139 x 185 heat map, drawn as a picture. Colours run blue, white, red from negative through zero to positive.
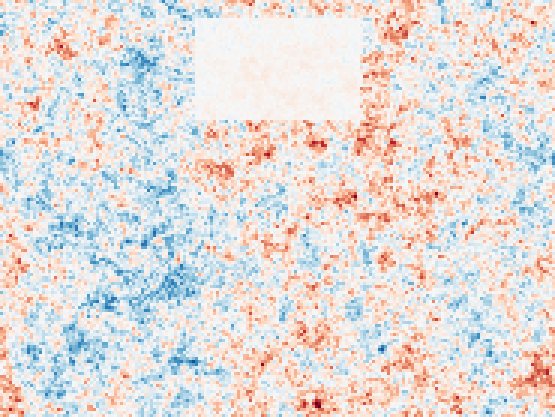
The field is mottled with small blotches. The top middle is the smoothest part. An odd patch, calmer than its surroundings, sits in the top middle.
